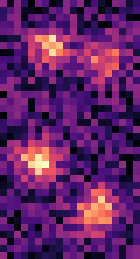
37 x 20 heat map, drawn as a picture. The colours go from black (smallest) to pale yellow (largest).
No single row or column stands out from its neighbours. On average the colour sits 30% of the way up the scale. Four bumps rise from the field. The halves do not mirror each other.
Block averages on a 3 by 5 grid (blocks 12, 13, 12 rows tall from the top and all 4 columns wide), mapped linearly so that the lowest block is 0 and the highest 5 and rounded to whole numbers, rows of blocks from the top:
0 4 2 3 2 / 2 4 1 0 0 / 0 1 2 5 1
